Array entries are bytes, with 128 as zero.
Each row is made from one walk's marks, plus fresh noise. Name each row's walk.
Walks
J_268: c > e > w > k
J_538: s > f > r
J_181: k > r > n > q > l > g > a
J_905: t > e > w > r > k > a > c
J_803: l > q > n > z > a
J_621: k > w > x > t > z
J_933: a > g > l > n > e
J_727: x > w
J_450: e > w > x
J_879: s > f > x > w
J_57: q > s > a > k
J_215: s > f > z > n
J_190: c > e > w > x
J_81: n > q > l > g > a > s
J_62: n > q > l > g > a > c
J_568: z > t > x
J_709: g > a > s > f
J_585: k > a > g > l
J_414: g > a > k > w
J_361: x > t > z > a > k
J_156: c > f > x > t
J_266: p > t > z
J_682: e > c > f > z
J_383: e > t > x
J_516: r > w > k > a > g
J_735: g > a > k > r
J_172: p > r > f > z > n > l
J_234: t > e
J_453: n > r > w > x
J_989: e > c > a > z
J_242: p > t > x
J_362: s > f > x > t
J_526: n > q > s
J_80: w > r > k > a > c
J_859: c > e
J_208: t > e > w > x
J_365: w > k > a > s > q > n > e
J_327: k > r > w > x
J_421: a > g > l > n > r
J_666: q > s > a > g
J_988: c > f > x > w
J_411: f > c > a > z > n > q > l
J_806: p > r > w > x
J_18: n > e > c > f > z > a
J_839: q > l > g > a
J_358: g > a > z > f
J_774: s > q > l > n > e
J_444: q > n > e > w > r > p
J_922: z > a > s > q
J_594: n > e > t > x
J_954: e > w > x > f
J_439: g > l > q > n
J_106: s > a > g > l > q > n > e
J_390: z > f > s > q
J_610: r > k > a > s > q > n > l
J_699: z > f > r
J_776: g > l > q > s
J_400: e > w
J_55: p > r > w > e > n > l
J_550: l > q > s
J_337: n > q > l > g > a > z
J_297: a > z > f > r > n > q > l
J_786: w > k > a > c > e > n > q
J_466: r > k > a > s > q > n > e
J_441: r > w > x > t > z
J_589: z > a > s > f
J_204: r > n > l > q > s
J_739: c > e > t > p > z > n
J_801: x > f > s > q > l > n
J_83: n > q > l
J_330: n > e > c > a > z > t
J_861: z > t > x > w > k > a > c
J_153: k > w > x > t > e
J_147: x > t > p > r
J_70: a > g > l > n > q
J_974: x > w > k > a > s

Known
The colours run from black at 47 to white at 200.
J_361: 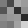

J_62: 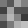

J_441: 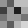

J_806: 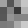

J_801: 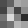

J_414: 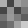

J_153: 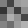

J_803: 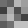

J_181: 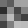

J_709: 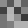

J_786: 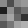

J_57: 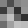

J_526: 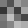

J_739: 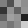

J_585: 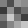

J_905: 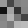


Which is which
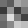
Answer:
J_776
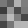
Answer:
J_70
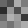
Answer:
J_594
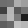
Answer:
J_411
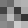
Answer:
J_390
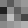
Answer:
J_859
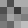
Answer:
J_727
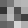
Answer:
J_297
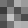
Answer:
J_439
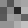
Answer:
J_147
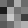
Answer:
J_933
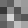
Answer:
J_83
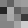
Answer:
J_989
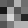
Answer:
J_106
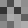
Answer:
J_208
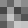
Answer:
J_839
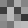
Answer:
J_589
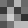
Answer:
J_81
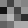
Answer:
J_365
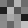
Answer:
J_330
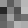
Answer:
J_444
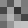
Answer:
J_666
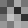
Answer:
J_362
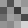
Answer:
J_266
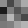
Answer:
J_268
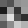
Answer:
J_610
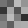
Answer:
J_215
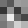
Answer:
J_550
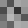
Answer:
J_879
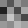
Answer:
J_234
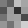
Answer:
J_568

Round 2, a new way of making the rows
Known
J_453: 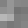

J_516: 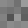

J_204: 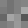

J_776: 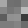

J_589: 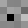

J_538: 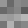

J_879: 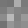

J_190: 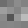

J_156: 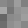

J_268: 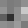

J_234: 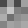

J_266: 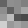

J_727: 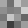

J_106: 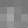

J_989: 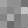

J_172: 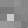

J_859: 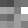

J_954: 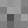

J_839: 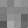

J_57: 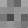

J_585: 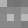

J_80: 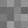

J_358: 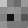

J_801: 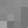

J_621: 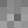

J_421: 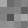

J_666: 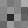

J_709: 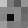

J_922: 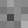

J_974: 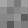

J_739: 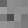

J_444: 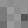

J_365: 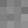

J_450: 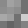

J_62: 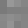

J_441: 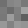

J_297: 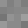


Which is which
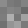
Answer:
J_181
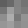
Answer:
J_774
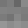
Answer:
J_466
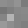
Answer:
J_55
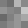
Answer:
J_988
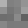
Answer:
J_414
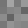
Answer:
J_905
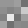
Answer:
J_682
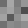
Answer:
J_208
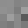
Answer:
J_81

